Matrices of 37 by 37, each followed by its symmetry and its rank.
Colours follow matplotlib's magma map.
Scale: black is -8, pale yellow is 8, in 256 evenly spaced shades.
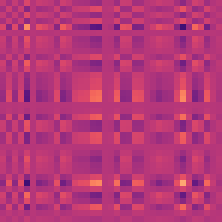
symmetric, rank one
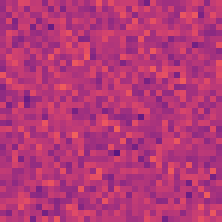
neither, full rank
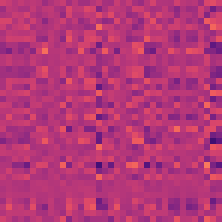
neither, rank three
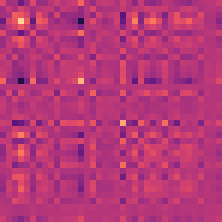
symmetric, rank two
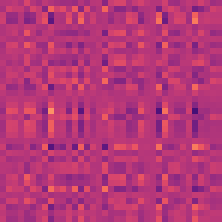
neither, rank two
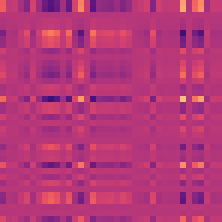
neither, rank one
